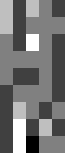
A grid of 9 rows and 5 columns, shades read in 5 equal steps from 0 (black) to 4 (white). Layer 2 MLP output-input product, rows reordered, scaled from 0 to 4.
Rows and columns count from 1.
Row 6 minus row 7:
0 -1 0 1 -1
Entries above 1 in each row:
3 4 3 4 2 3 3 2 3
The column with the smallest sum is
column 5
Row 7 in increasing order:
1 1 2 2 3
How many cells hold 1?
17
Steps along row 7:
up down down up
